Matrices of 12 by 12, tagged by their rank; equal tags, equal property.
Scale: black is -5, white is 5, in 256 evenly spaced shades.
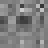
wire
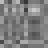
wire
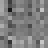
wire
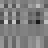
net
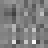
wire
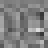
wire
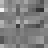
wire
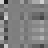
net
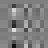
net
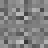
wire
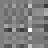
wire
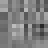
wire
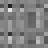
wire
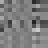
wire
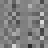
wire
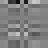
net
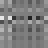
net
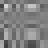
net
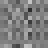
wire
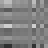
net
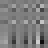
net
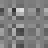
net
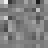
wire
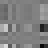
net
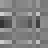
net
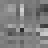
wire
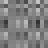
net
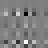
net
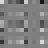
net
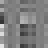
net
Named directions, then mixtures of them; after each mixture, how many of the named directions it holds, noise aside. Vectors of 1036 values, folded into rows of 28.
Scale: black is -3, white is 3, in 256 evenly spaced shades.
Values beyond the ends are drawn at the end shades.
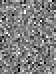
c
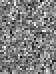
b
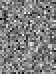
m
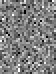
one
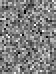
three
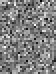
two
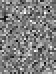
three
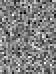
three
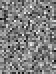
one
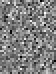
two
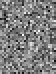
one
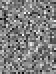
one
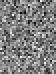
two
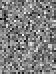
one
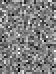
two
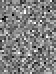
three
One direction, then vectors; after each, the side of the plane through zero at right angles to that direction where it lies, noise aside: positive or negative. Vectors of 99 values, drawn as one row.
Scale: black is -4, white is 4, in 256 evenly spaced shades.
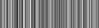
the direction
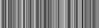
negative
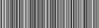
positive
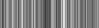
negative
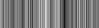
negative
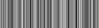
negative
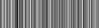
positive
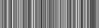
negative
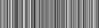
positive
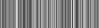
negative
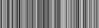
positive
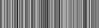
positive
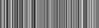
positive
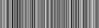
positive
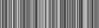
negative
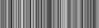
negative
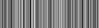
negative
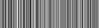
negative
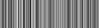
negative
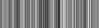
positive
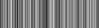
positive
